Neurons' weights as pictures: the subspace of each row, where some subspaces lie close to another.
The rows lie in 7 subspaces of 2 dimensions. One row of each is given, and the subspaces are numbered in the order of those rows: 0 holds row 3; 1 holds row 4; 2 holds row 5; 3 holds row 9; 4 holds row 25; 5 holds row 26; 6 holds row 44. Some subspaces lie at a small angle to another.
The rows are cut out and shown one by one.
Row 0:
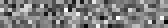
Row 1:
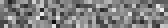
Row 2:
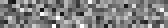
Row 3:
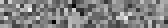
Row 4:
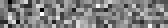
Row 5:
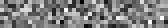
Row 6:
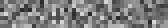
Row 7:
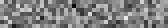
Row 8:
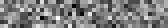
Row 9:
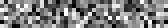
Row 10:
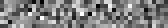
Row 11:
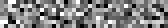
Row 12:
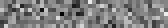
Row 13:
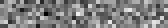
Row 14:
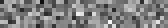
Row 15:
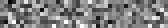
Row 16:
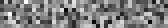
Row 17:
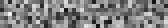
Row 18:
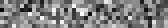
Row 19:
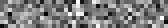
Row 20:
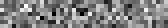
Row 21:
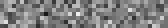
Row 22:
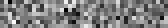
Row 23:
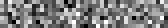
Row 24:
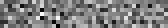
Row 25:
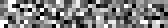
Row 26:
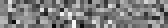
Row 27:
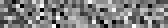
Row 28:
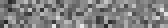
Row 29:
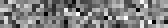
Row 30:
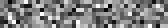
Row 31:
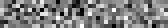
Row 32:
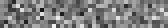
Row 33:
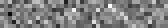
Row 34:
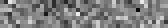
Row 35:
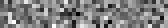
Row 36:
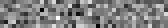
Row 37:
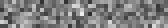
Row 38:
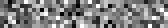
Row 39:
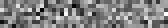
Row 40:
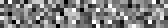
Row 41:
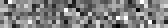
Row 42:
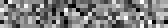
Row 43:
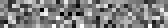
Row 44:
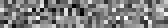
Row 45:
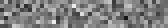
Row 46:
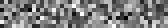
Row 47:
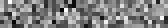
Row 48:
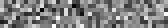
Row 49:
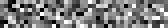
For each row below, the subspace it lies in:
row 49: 4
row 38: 5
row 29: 3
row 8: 0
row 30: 1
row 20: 2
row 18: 2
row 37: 0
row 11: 4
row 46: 0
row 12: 5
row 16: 5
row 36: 6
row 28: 4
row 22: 6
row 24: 1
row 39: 6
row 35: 5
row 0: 2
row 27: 1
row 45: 0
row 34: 3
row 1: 1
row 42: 3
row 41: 3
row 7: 0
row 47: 6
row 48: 6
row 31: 5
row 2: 4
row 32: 4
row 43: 5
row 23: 6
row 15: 4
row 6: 2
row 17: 5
